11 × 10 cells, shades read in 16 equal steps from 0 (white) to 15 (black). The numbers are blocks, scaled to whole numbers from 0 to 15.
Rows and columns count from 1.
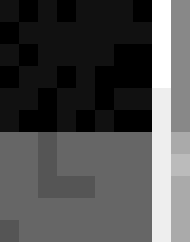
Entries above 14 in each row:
3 1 3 5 2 5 0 0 0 0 0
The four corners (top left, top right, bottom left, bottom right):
14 7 10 5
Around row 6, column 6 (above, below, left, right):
15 9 15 15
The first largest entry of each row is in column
2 1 2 1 3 2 3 3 3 1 1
